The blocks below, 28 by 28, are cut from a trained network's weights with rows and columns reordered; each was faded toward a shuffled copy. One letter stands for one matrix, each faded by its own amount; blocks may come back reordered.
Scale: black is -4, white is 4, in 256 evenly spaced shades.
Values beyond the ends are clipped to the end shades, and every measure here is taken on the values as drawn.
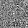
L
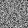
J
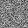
J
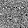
L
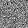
J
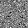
L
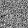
L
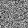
J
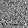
L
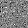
L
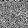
L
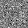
L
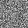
J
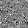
L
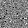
L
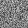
J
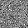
L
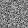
J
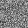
J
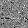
L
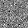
L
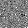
L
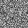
J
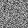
J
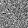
L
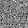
L
